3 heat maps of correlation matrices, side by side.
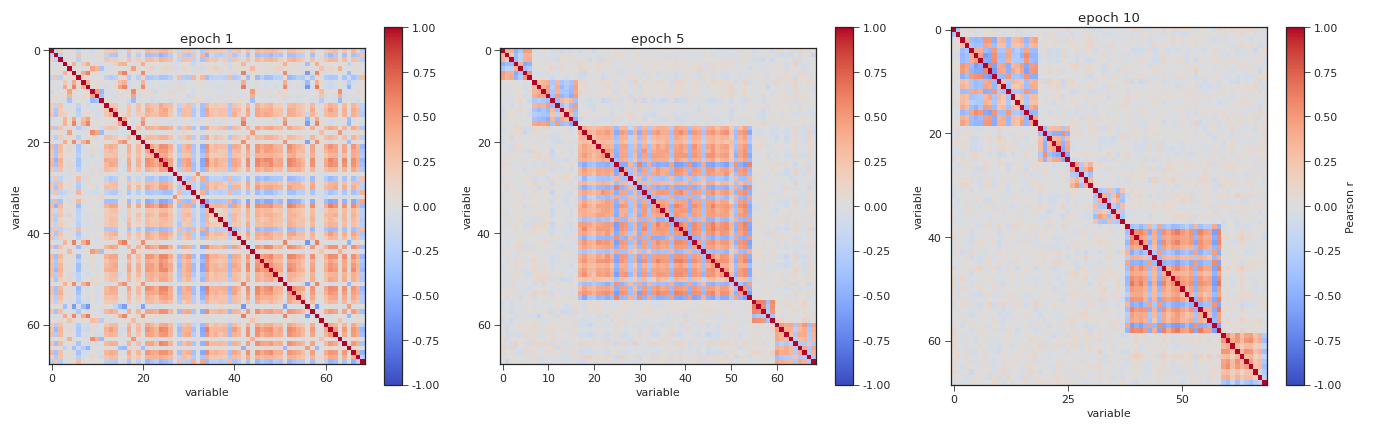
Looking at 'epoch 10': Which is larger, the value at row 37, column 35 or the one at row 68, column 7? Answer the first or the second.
the second
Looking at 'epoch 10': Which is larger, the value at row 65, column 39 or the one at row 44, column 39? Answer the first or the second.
the second
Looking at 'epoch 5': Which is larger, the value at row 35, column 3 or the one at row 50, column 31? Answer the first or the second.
the second
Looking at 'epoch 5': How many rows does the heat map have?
69
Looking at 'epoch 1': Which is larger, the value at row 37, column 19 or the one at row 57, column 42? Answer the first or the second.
the first
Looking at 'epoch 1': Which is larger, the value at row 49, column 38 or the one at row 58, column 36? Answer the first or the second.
the first
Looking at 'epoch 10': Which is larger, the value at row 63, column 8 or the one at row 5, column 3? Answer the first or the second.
the first
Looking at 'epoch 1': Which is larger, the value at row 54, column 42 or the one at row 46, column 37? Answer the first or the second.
the second
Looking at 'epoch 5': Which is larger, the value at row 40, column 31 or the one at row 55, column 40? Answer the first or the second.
the first
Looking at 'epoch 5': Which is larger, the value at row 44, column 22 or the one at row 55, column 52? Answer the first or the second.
the second
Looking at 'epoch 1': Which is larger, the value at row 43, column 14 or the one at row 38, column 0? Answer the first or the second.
the first
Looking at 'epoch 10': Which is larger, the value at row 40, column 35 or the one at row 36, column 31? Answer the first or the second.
the first
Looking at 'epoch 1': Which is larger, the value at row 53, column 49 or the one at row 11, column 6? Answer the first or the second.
the first
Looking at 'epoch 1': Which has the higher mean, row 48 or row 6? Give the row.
48
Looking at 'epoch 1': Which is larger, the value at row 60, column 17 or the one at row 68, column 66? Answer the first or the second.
the first
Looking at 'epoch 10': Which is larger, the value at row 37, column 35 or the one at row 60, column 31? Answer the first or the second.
the second
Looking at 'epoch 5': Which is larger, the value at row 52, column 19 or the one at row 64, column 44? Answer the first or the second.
the first
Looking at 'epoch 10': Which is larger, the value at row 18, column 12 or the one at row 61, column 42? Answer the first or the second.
the second
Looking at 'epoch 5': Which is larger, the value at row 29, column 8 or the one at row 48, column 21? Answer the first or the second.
the second
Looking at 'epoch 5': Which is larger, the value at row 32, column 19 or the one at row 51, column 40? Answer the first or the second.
the first
